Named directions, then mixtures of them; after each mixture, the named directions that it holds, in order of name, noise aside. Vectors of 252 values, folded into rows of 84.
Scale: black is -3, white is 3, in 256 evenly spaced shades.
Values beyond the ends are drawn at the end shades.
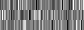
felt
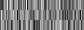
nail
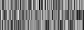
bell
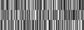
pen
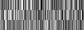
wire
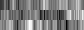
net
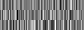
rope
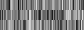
felt, net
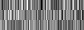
bell, wire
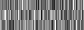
felt, rope, wire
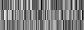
wire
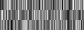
bell, felt, nail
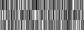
felt, pen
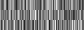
pen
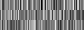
bell, rope, wire
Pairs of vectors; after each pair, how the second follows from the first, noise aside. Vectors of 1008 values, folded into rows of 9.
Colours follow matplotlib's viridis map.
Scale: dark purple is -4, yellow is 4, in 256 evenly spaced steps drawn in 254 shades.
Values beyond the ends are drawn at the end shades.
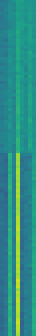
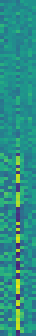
sign-scrambled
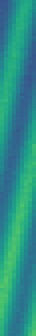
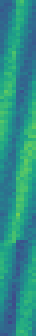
wrapped around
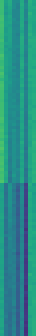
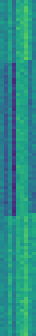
wrapped around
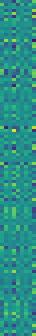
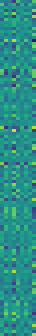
copied
